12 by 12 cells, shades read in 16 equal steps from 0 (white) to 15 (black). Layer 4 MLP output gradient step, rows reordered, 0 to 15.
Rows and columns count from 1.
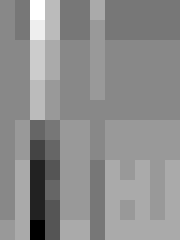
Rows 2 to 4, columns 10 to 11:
8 8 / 7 7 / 7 7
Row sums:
80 82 77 77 79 80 79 82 82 80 82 79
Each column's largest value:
7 8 15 10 8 8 8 8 8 8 8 8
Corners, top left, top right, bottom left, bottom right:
7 8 6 5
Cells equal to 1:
1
